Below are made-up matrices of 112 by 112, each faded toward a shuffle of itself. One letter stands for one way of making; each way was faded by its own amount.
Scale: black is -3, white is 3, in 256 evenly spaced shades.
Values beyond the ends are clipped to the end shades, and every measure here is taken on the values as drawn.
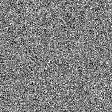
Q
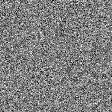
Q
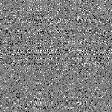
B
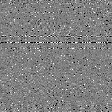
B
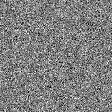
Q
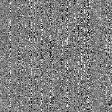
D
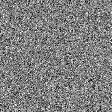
Q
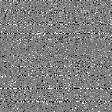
B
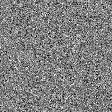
Q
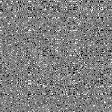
B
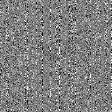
D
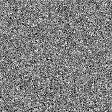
Q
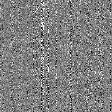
D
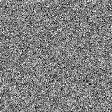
Q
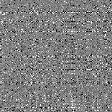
B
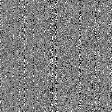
D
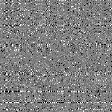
B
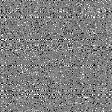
B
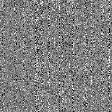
D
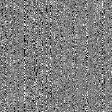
D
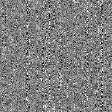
D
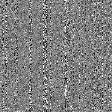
D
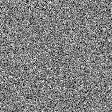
Q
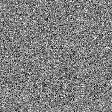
Q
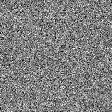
Q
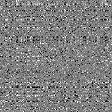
B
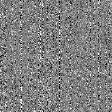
D
